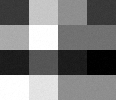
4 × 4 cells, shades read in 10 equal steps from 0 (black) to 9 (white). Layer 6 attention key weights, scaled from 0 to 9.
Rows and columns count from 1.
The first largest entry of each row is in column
2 2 2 1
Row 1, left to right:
2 7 5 2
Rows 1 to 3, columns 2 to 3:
7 5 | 9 4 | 3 1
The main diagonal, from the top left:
2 9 1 5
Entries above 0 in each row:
4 4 3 4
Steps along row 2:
up down same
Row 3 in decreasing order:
3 1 1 0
